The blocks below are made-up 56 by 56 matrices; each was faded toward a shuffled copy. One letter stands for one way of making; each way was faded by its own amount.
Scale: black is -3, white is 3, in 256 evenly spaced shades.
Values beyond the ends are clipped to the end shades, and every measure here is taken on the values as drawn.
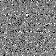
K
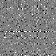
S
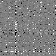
S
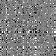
S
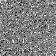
K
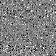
K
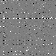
S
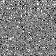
K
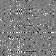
S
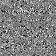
K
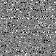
K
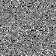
K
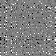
S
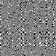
S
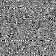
K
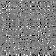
S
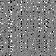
S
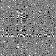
S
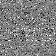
K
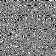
K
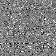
K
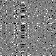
S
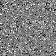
K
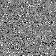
K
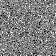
K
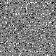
K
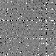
S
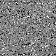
K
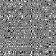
S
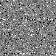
K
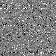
K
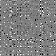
S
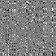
S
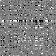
S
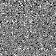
K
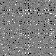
S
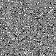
K
